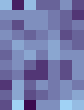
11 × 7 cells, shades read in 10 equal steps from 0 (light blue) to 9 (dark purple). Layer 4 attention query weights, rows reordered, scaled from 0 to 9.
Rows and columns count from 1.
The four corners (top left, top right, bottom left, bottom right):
1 6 6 1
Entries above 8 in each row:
0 0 0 0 0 0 0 0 0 0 1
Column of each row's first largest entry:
2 7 2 6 7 1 4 3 1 3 3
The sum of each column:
47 37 49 47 39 44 43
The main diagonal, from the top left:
1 3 3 4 2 3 3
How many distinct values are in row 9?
5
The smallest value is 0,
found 2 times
